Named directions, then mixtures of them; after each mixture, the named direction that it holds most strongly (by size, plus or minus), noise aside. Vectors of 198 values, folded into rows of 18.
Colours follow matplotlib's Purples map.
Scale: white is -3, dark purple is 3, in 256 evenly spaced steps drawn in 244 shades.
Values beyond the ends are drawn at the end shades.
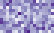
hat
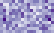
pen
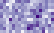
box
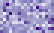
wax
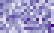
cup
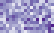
cup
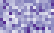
hat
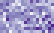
cup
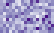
cup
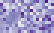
pen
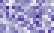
hat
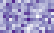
box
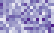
cup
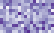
hat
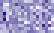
wax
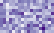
pen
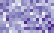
cup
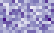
pen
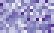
cup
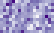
box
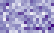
cup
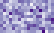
box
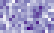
box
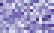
cup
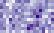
box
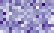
wax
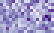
pen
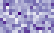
hat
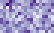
hat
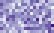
cup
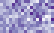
cup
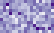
hat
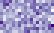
hat
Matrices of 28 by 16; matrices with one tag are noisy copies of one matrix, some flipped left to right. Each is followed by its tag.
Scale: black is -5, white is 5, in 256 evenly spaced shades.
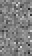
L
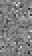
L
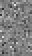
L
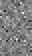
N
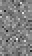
N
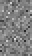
N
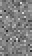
N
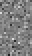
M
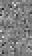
L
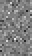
N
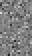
M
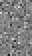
M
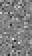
M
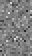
N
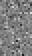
M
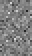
N
